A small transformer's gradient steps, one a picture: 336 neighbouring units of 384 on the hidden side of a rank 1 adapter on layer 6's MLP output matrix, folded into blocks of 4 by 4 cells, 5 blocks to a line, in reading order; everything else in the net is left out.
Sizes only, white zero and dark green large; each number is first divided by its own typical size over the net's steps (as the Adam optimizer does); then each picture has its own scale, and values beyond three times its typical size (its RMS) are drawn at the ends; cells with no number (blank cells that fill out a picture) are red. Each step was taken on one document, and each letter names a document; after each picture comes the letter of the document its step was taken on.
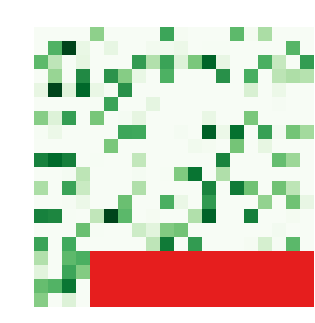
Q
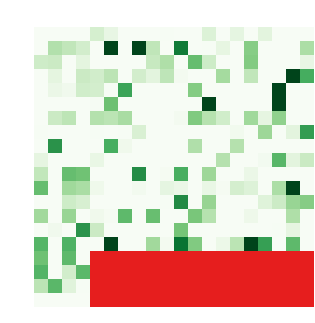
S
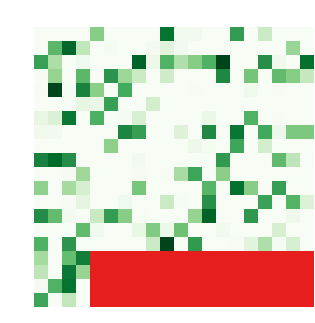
Q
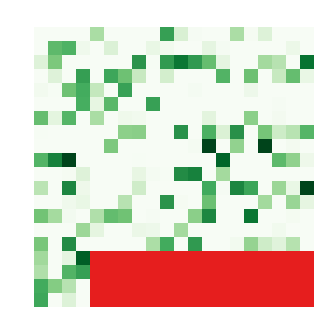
Q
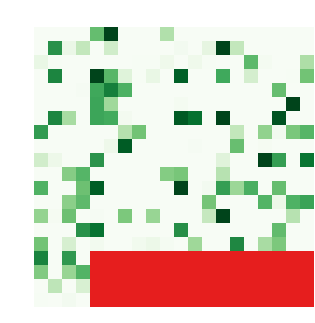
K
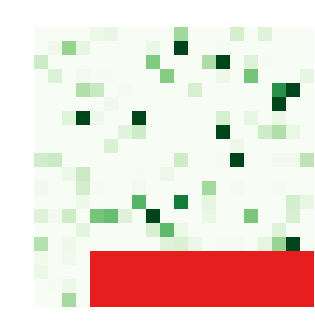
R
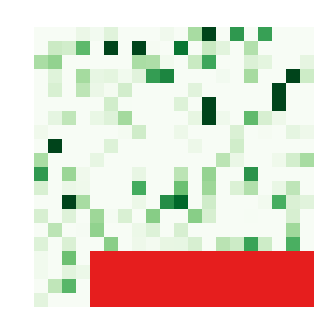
S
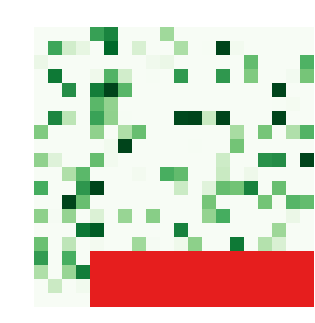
K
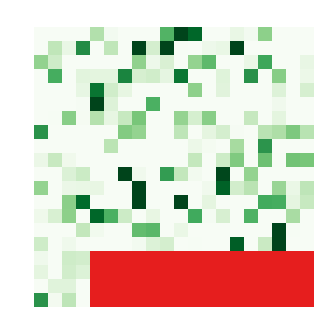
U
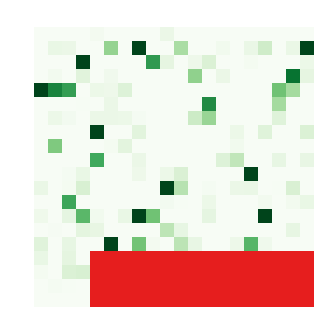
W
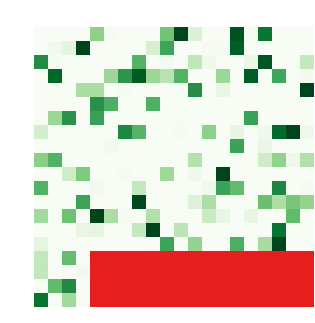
U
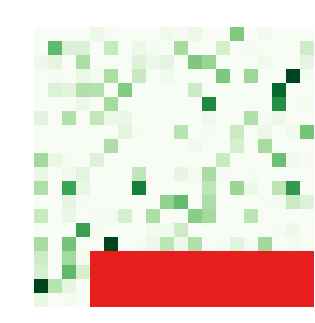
S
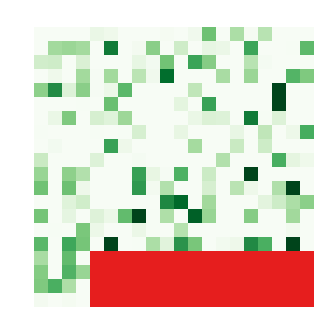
S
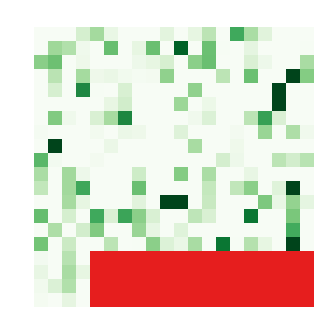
S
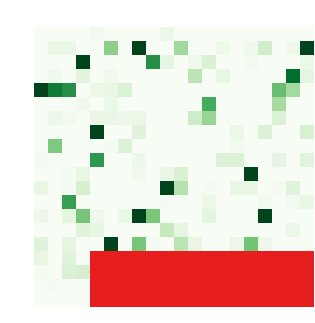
W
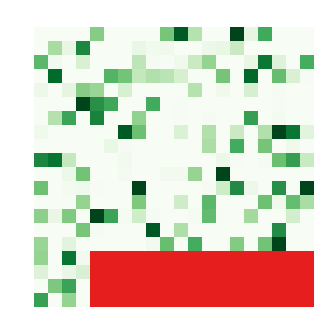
U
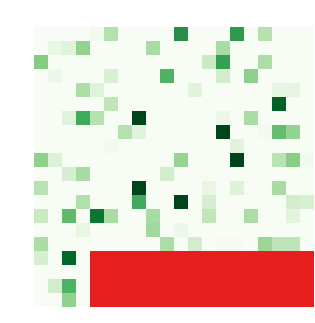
R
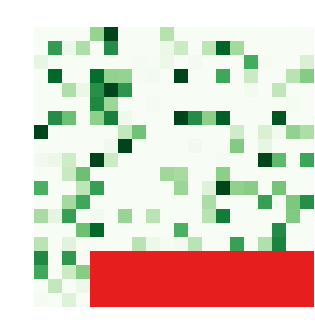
K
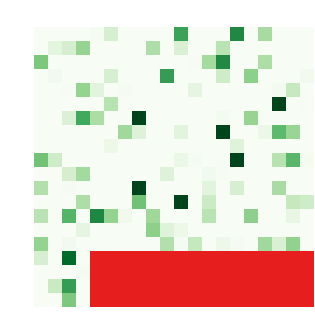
R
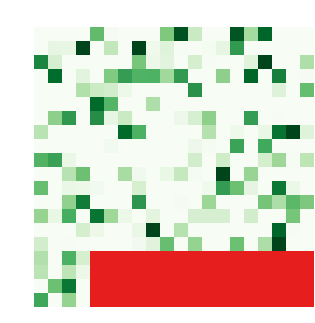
U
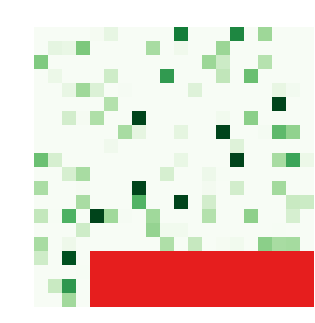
R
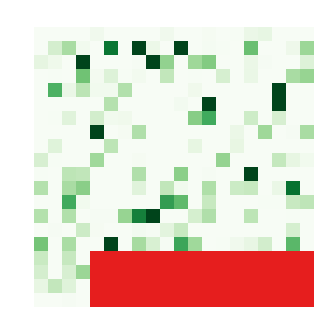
S
